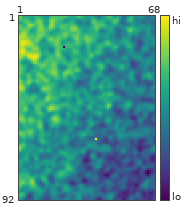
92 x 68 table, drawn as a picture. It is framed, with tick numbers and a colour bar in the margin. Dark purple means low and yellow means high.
The bottom right is the ninth with the lowest average. The field is mottled with small blotches. The values follow a bell shape. There are no regular stripes. Two lone cells stand out: one far higher and one far lower than their neighbours. The ninth with the highest average is the top left. Neither half mirrors the other. The field climbs toward the top left.
